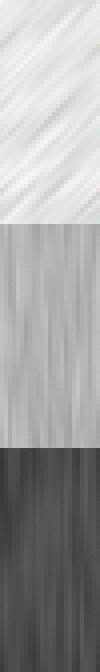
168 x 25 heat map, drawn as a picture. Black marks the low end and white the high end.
The table splits into 3 rows of 1 panel. Panel 1,1: very high, slanting up to the right, faint in contrast. Panel 2,1: high, streaked downward, faint in contrast. Panel 3,1: low, streaked downward, faint in contrast.
